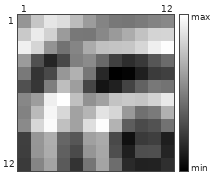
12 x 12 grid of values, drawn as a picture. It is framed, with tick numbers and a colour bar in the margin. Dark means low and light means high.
Calmest part: bottom right. Rings: centred on the bottom right. Odd rows or columns: none. Stripes: horizontal, repeating 2 times.
